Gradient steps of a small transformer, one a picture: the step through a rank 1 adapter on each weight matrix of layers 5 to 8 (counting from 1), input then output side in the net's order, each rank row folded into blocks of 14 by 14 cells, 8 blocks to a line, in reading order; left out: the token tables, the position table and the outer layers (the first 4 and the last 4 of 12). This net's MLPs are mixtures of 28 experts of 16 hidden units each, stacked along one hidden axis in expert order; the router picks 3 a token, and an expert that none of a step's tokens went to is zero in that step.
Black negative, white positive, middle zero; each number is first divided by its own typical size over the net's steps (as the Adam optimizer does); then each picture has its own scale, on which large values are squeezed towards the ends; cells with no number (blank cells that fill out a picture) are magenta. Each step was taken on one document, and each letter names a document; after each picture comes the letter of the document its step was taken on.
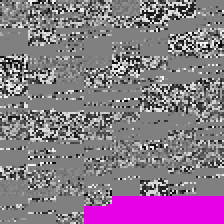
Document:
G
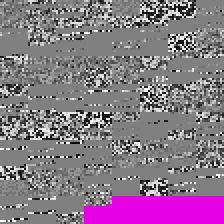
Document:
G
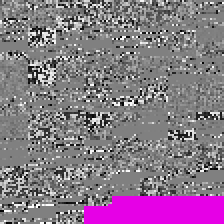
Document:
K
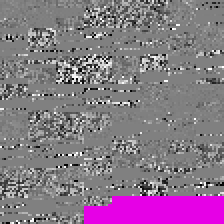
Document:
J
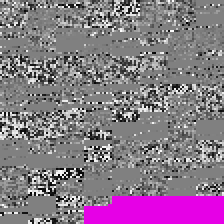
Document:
K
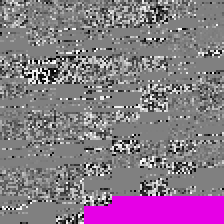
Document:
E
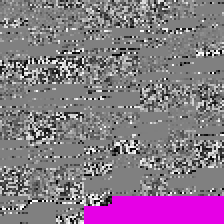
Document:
E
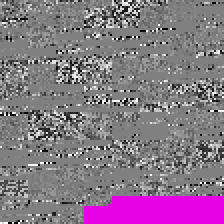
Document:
J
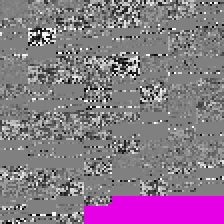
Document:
J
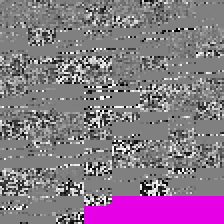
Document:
E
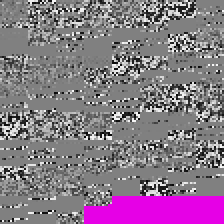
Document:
G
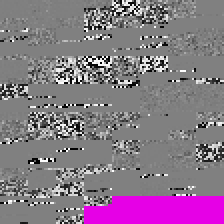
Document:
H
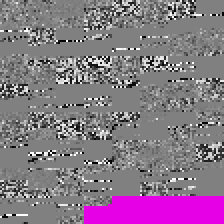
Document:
H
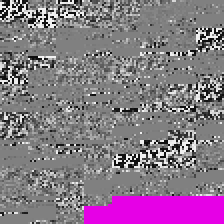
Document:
K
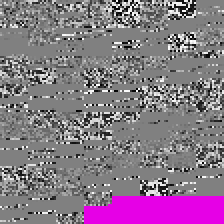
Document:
G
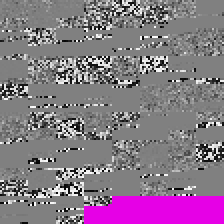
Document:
H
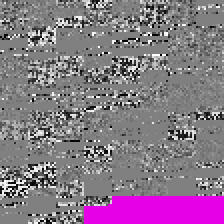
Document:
K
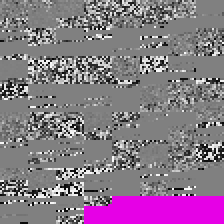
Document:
H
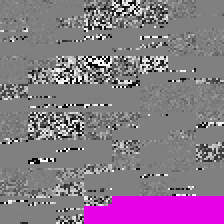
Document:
H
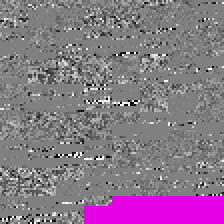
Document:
J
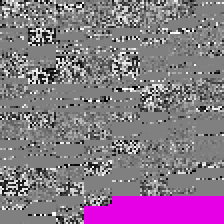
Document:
E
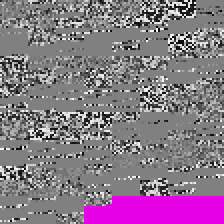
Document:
G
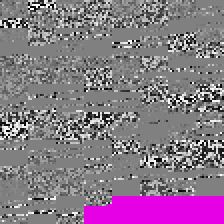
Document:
G
